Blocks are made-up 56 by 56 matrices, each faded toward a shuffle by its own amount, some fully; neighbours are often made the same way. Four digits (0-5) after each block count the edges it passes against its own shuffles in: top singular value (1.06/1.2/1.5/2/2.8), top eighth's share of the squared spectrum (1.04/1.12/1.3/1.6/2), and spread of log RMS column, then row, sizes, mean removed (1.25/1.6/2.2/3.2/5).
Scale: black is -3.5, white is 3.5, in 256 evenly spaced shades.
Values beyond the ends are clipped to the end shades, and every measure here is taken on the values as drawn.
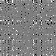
4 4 2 2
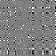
5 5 3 3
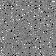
3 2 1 1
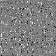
3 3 1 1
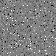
2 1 0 0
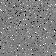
0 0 0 0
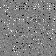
3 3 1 1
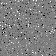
2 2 0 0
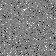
0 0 0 0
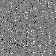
3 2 0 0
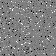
1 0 0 0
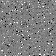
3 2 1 1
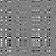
5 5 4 3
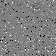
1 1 0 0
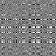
5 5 3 3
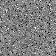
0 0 1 0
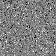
0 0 1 0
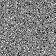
2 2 0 0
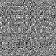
4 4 2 2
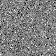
1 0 0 0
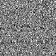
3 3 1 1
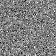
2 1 0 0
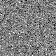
0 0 0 0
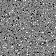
0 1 0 0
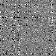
2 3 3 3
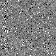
2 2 2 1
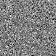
1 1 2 0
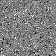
2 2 0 0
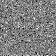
1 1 0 2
